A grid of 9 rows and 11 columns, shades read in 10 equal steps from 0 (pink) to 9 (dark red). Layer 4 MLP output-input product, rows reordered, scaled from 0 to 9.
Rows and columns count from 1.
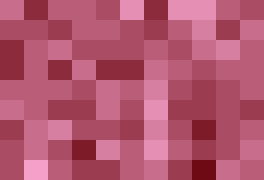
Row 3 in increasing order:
2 3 3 4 4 4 5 5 5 5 7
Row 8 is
5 3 5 8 2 4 1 4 6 5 3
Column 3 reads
4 6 3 7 4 6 2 5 4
